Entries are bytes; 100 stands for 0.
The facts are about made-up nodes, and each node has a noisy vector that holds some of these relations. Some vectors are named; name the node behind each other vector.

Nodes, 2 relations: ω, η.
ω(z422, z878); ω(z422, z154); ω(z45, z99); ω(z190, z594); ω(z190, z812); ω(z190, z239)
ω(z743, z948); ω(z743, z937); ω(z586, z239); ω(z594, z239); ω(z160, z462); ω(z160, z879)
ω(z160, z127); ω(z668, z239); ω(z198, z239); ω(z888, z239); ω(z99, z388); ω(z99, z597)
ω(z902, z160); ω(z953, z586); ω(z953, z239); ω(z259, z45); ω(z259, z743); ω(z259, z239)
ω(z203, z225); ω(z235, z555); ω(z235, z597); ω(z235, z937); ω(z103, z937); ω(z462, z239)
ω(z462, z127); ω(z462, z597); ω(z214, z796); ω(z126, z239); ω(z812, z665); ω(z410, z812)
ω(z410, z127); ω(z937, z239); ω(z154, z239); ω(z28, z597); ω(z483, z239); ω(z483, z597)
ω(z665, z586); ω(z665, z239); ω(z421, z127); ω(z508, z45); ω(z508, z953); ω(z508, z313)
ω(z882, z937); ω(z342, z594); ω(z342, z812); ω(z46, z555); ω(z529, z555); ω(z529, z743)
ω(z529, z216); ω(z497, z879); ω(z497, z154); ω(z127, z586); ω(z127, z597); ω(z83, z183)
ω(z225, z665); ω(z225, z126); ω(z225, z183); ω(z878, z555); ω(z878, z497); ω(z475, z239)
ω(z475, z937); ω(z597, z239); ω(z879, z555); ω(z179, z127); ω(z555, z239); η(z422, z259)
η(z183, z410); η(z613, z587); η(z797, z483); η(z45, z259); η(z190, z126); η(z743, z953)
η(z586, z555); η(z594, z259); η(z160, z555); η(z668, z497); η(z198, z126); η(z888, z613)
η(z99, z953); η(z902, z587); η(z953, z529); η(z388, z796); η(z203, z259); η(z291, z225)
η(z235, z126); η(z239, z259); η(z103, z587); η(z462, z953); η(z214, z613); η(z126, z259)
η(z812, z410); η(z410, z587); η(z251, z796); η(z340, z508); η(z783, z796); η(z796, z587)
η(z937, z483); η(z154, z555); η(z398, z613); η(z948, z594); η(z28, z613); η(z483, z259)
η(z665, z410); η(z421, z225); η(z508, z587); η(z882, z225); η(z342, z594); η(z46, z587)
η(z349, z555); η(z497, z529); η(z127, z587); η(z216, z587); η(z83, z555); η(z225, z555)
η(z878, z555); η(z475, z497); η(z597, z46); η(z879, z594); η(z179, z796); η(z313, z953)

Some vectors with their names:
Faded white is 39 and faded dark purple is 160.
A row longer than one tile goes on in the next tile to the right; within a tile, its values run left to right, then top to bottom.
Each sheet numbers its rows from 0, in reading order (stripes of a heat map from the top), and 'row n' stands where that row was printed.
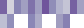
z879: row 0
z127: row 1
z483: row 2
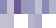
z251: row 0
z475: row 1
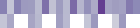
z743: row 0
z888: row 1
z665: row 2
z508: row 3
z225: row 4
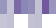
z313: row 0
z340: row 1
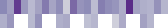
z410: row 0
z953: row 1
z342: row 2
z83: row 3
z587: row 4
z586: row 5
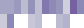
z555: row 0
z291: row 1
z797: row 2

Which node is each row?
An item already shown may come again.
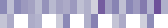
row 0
z882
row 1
z154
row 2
z555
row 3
z259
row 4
z882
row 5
z46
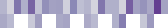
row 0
z239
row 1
z878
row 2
z937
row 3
z239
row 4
z259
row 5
z508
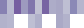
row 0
z812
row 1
z103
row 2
z668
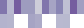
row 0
z902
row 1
z190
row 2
z214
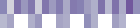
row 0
z422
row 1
z235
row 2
z421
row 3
z597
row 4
z179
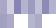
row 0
z198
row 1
z475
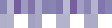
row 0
z812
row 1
z160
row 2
z902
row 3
z99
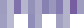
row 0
z665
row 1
z462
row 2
z28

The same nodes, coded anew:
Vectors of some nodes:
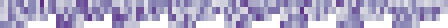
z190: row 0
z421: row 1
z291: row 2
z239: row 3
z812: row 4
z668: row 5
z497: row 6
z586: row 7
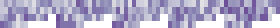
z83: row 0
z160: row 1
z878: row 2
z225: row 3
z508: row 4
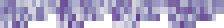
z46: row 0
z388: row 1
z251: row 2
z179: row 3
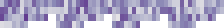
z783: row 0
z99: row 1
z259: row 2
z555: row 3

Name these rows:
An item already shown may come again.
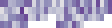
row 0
z668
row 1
z190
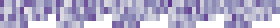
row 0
z743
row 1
z313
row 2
z422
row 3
z953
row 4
z483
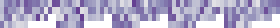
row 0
z214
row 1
z475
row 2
z160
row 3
z239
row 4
z882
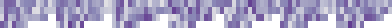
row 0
z28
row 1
z597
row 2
z665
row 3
z508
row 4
z99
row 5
z888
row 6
z127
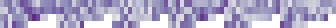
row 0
z410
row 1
z103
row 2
z235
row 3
z812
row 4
z198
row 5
z83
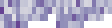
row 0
z937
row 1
z154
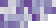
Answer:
z462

